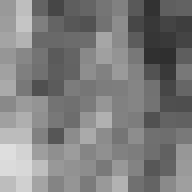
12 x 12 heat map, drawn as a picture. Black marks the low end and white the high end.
Ninth with the highest average: bottom left. Stripes: upright, repeating 2 times. Odd rows or columns: none. Slope: up to the bottom left. Ninth with the lowest average: top right.
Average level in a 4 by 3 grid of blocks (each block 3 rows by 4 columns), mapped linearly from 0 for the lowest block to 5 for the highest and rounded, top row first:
320 / 231 / 332 / 532
